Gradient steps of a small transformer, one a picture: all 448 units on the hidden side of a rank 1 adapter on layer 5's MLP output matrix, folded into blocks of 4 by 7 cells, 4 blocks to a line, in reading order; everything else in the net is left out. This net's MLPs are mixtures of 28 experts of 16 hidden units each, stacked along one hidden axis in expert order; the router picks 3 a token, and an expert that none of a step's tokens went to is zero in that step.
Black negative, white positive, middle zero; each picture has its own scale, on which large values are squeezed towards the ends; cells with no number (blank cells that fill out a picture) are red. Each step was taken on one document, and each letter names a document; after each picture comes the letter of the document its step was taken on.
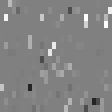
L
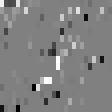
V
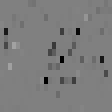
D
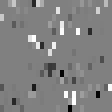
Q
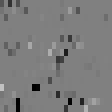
V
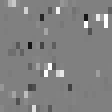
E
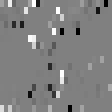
Q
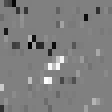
D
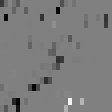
V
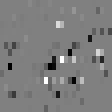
D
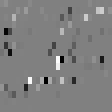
D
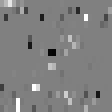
V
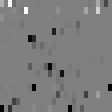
Q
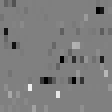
D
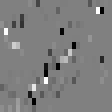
D
